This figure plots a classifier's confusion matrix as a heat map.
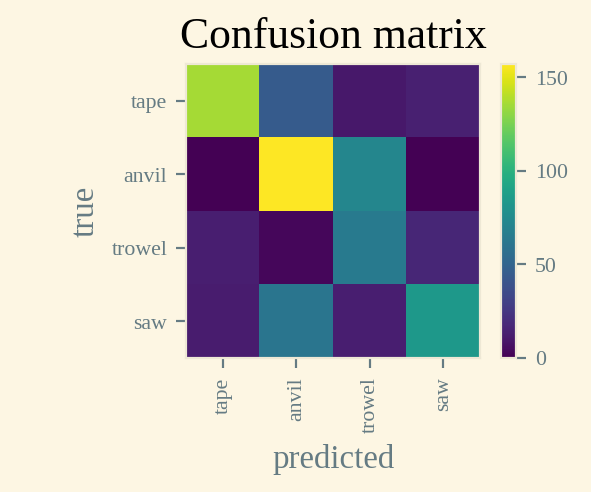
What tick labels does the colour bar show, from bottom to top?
0, 50, 100, 150
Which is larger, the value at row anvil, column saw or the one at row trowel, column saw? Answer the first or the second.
the second
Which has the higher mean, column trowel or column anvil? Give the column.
anvil
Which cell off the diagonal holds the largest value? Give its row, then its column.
anvil, trowel
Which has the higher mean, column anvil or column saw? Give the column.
anvil
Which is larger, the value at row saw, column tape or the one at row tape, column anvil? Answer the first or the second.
the second
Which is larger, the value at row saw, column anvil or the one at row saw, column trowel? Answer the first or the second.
the first
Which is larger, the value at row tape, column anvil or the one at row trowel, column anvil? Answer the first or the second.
the first
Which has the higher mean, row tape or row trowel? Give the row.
tape
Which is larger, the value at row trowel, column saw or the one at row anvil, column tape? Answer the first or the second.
the first
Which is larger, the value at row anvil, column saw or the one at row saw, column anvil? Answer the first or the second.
the second
